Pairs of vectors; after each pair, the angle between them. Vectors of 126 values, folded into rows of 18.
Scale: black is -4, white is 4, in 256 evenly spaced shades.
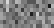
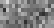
partly aligned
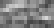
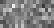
partly aligned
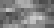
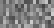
orthogonal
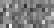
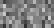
partly opposed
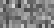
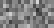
orthogonal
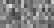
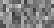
partly aligned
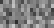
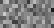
partly aligned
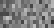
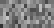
orthogonal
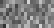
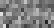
partly opposed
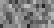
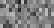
orthogonal
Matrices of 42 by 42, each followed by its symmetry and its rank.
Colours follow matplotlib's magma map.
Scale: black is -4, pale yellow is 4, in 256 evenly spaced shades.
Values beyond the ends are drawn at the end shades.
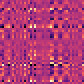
neither, rank two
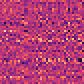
neither, rank five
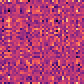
neither, rank five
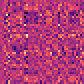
neither, rank five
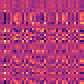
neither, rank two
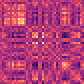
symmetric, rank three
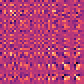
symmetric, rank three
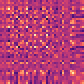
symmetric, rank three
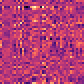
neither, rank five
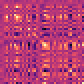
symmetric, rank three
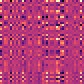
neither, rank two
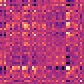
symmetric, rank three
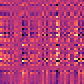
neither, rank two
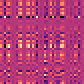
neither, rank two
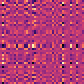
neither, rank two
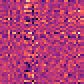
neither, rank five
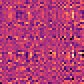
neither, rank five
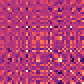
symmetric, rank three
